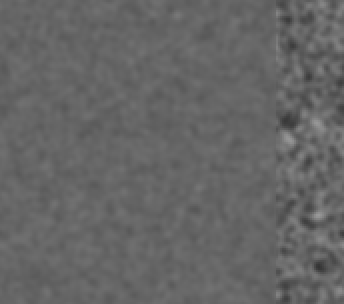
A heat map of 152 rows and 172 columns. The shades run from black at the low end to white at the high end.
The distribution is heavy-tailed on both sides. The field is mottled with small blotches. No row or column stands out. On average the colour sits 40% of the way up the scale. A vertical seam about 80% of the way across splits the table, and the left part is calmer. No regular stripes run through it.
